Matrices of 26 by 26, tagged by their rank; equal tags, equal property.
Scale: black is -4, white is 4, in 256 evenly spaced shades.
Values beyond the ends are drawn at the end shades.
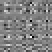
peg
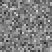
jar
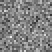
jar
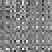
peg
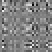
peg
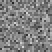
jar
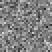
jar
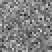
jar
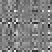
peg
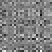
peg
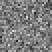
jar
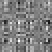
peg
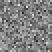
jar
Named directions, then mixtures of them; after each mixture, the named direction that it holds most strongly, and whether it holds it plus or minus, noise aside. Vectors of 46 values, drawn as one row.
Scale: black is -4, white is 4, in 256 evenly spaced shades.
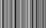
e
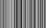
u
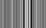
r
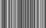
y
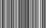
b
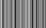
e, plus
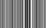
r, minus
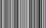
b, minus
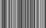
y, plus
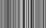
r, plus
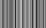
e, plus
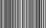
u, minus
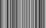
y, minus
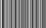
e, plus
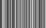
y, minus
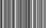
e, minus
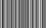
b, plus
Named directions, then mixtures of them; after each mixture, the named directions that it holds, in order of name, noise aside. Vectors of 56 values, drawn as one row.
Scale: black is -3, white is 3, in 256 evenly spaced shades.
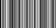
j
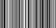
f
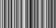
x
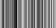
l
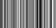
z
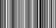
f, j, z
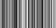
f, l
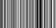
z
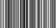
f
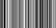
f, z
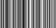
j, x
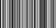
j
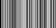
j, z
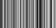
z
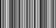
j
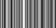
f, j, x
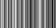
l, x, z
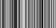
f, j, l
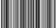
j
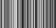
j, l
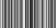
x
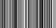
f, l, z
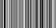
f, x, z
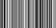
f, z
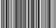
j, l, z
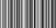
j, x, z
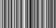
x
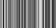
z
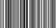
f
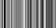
f, x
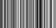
z
